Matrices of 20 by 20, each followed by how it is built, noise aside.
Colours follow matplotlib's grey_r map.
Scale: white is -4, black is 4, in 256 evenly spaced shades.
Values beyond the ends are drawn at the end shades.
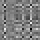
low rank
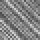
Toeplitz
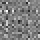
low rank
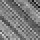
Toeplitz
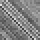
Toeplitz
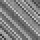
Toeplitz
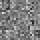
low rank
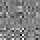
low rank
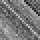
Toeplitz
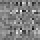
low rank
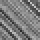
Toeplitz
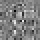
low rank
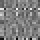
low rank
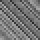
Toeplitz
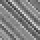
Toeplitz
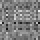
low rank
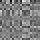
low rank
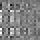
low rank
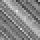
Toeplitz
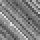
Toeplitz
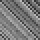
Toeplitz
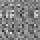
low rank
